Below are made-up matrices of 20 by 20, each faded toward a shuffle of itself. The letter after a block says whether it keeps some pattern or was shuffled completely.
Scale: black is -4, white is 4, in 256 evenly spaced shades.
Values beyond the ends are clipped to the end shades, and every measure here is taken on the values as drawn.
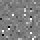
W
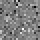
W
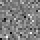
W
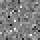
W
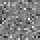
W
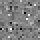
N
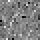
W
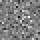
N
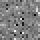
N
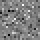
W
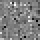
W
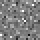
W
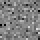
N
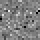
W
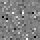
W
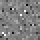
W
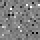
W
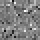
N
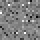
W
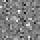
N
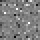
N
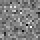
W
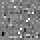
N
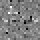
N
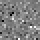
W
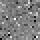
W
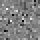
W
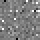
N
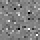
N
